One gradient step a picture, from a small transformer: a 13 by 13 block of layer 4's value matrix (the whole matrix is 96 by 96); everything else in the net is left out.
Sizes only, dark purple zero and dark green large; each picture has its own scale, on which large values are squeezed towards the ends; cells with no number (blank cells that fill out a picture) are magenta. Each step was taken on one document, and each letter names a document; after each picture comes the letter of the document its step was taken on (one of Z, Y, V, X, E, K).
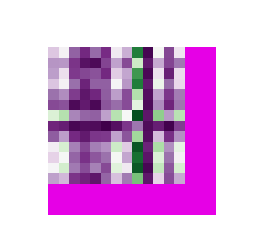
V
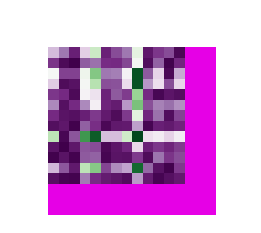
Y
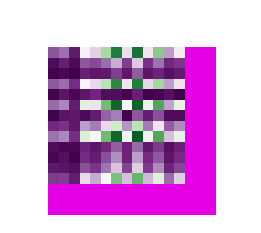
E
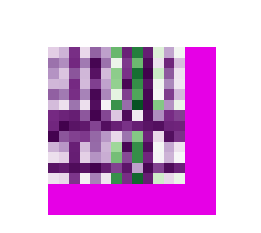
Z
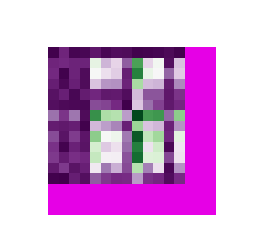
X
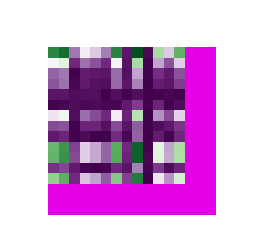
Z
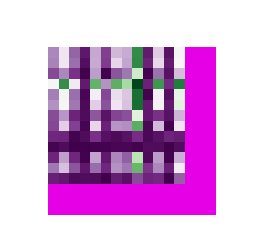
V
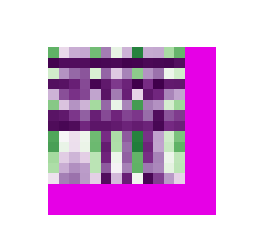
Z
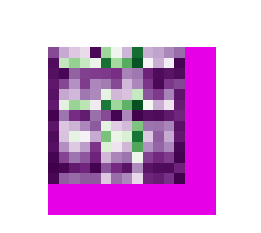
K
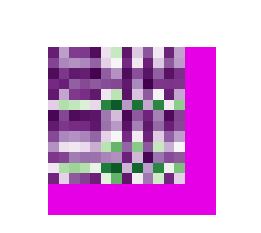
E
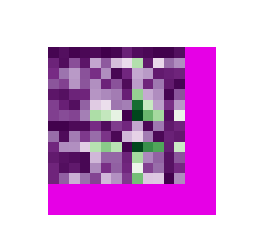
X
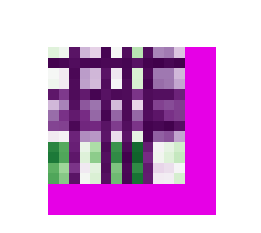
Z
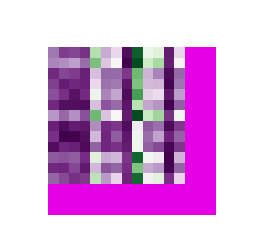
X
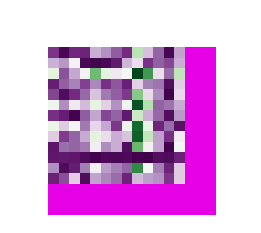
K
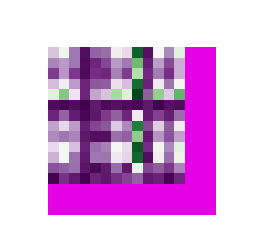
V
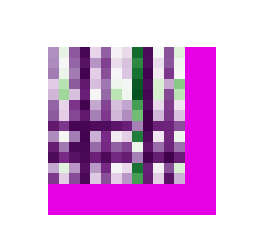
V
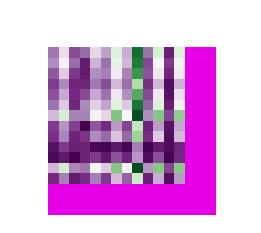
V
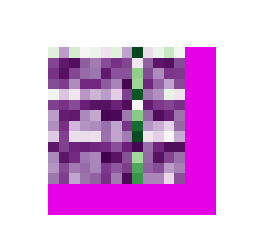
Y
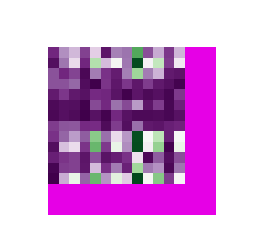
X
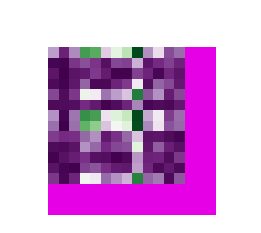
Y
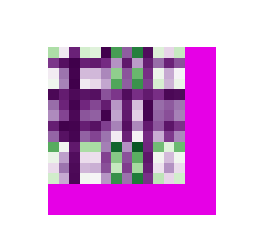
Z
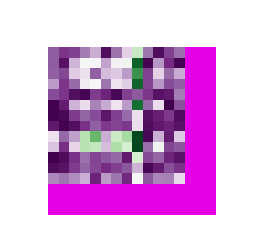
Y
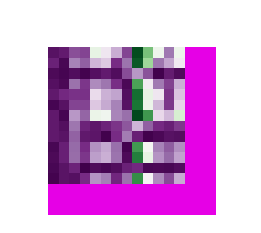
X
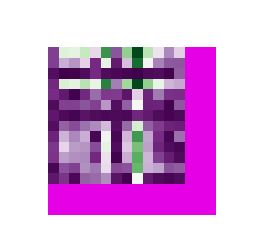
K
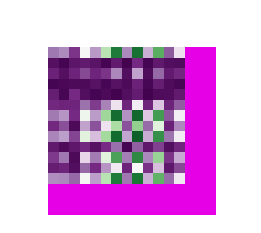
E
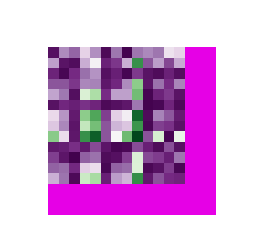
Y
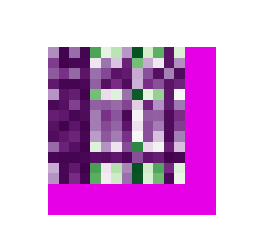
X
